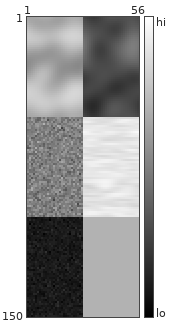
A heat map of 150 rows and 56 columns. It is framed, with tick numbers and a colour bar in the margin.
The table splits into 3 rows of 2 panels. Panel 1,1: high, smooth. Panel 1,2: low, smooth. Panel 2,1: middling, fine-grained. Panel 2,2: very high, streaked across, faint in contrast. Panel 3,1: very low, fine-grained, faint in contrast. Panel 3,2: high, flat.
